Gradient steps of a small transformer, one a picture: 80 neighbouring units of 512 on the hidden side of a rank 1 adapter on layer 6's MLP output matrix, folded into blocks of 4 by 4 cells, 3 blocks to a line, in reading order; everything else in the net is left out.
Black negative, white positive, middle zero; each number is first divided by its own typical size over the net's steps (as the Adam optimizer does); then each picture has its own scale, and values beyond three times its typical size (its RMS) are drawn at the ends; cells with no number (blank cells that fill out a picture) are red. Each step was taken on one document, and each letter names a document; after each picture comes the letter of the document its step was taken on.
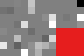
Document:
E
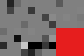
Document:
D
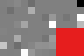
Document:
E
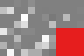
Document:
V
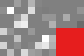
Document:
V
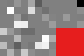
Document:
V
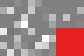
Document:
V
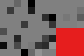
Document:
E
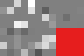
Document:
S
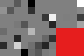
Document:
E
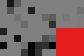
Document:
D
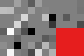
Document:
V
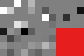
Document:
S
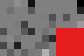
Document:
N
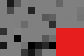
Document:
D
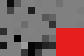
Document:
D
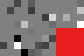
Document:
E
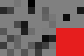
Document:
S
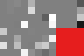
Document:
E
